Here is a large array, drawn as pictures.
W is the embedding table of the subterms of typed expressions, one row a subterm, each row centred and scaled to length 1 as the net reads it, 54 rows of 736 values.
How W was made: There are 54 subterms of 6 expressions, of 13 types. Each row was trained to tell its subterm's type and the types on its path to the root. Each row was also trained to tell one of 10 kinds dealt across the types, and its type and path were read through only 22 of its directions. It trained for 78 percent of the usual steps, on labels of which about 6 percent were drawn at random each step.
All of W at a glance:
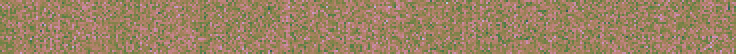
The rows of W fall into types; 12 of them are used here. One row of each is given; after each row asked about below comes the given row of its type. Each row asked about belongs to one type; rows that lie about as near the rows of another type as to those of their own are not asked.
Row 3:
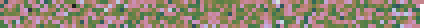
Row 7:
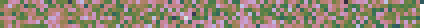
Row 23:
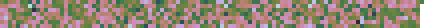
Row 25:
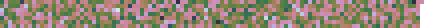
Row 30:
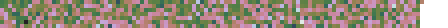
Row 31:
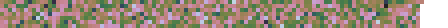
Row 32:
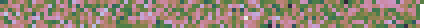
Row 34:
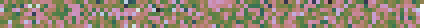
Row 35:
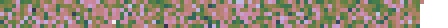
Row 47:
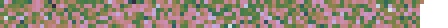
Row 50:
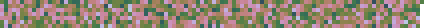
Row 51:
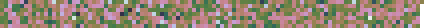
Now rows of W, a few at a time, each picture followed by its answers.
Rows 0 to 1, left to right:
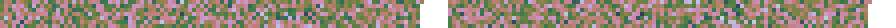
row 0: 32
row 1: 25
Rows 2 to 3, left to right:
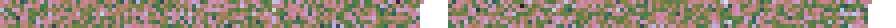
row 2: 31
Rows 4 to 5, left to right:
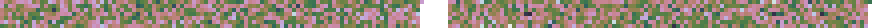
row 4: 31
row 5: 34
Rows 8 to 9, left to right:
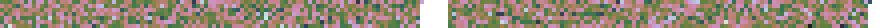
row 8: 35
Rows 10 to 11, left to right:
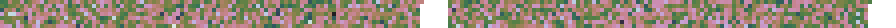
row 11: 47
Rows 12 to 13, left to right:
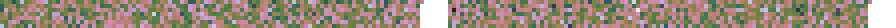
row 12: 30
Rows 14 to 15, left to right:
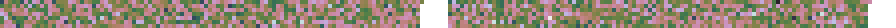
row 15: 32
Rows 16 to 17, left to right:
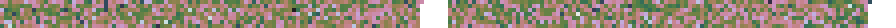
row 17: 47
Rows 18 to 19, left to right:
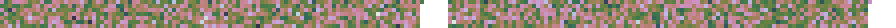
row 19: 35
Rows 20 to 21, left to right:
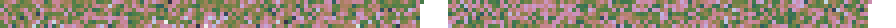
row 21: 35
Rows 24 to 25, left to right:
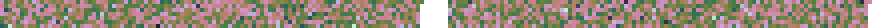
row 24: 34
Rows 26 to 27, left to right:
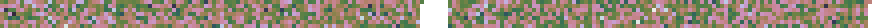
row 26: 23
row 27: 47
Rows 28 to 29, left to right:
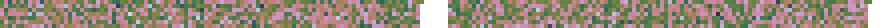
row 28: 47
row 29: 34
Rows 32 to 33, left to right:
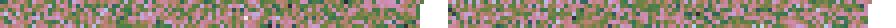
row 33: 3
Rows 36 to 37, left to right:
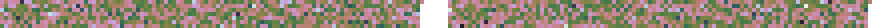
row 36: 31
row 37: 31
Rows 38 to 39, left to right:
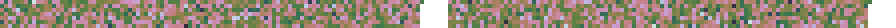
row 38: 3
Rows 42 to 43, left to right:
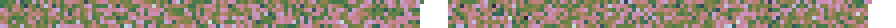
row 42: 50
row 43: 32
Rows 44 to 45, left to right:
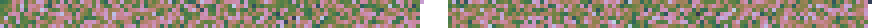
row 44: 35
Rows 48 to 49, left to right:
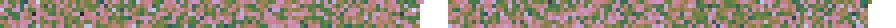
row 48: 32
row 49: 34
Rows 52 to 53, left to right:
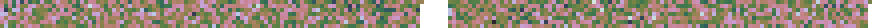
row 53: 50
